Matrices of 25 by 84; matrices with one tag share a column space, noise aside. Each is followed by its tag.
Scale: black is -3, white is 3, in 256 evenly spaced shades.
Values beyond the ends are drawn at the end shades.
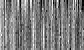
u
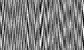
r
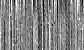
u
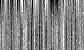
u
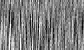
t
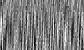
t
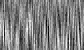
t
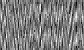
r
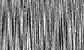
t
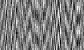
r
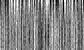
u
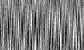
t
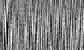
t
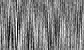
t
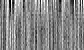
u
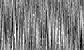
t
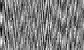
r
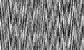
r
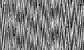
r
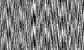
r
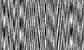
r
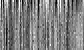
u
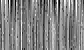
u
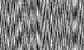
r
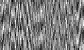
r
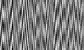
r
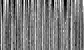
u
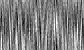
t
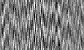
r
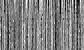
u
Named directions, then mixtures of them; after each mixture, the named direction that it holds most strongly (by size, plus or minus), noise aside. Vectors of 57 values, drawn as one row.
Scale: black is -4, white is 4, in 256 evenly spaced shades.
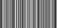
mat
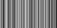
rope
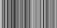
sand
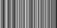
rope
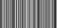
mat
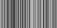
sand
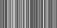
sand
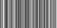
rope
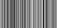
sand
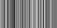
sand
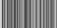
sand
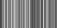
sand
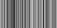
sand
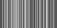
sand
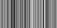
sand
